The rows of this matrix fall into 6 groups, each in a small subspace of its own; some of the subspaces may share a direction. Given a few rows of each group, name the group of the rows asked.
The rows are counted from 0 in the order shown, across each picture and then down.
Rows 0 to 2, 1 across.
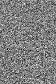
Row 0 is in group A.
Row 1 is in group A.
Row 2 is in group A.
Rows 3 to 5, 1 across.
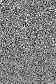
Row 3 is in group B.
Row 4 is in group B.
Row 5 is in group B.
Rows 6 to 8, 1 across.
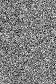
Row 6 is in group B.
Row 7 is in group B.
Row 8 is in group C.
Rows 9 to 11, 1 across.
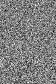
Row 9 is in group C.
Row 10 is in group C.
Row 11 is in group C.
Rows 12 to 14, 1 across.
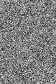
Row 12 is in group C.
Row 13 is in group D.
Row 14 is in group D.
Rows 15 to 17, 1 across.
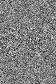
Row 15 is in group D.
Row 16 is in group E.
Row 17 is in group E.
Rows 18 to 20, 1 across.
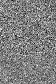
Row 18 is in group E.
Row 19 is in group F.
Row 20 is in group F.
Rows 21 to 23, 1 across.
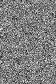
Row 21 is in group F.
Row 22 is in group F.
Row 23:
B
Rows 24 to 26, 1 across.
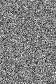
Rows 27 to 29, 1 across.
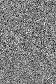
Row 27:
A
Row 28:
B
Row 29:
D
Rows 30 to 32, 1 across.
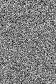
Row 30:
A
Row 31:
A
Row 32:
E
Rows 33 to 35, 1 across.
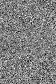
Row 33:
D
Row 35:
D
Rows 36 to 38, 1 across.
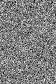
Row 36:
C
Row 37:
D
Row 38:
A
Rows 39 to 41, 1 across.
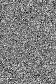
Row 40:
E
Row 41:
E
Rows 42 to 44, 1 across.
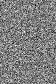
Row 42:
C
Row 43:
A
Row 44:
F
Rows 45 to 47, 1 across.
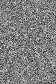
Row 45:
F
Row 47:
D
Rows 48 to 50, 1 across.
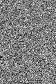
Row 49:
C
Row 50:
F
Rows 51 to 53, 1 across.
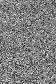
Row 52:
B
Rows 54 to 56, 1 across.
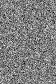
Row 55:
E
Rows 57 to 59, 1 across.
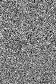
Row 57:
C
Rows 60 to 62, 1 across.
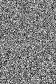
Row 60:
C
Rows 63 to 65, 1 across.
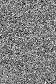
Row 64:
F
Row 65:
B
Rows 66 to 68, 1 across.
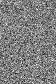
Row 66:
F
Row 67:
C
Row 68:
A
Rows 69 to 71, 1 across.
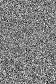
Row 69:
F
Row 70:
B
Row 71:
B
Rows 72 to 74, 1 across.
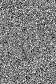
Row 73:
D
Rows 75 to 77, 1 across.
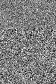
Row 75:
F
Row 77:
D
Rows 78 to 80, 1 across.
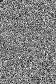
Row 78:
F
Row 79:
B
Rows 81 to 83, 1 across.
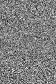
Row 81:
B
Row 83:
A
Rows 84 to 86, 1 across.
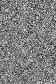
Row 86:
D
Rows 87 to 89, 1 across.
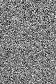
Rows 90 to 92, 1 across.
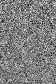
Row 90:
D
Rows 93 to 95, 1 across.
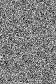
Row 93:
B
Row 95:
F
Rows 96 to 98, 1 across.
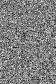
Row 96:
A
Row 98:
D
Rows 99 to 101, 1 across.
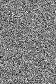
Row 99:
A
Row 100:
A
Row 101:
F
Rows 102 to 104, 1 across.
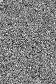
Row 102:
F
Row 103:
A
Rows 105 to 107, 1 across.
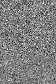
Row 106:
B
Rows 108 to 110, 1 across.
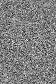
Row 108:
F
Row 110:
F
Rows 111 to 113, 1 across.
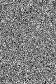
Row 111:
D
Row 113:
B
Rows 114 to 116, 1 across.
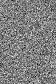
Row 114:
E
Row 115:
C
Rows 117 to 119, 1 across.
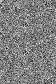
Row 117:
B
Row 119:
D
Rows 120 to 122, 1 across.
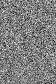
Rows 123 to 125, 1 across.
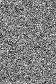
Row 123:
B
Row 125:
B
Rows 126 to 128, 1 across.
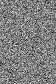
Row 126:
E
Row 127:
A
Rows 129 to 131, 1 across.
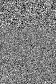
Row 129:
C
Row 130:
D
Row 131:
B
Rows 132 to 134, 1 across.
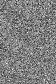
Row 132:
C
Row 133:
C
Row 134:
F
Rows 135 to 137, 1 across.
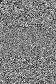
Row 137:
A
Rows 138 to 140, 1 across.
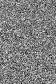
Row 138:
B
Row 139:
F
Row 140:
E
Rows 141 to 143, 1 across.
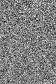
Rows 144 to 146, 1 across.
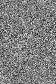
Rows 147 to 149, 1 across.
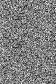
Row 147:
C
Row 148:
C
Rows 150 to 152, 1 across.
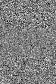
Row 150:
A
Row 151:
D
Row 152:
C
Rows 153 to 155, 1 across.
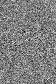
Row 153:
E
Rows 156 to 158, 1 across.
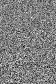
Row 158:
F
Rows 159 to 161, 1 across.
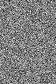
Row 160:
B
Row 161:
C
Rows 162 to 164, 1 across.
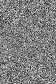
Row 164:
E
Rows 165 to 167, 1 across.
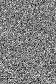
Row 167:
E
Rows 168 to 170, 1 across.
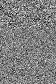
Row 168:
E
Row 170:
B
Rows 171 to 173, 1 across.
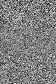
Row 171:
C
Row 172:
F
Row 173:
E
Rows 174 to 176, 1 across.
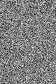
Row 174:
C
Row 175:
A
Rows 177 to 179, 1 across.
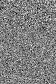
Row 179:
F
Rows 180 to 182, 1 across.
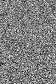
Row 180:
D
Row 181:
C
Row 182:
E
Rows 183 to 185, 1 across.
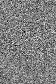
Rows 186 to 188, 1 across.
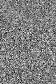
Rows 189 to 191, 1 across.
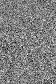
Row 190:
B
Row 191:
D
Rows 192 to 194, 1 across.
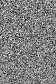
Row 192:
E
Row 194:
E
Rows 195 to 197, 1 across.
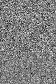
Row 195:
A
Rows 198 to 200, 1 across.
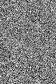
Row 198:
E
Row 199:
C
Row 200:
E
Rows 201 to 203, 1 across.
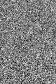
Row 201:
E
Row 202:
D
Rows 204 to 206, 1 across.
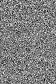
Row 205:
B
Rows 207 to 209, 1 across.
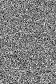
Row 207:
A
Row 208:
F
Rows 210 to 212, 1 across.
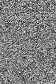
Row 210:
A
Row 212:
D
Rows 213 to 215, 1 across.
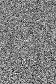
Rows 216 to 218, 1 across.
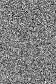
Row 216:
A
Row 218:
B
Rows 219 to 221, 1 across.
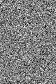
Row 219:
B
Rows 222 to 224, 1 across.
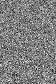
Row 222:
D
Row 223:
F
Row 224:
F
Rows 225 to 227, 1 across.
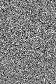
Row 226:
A
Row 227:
A
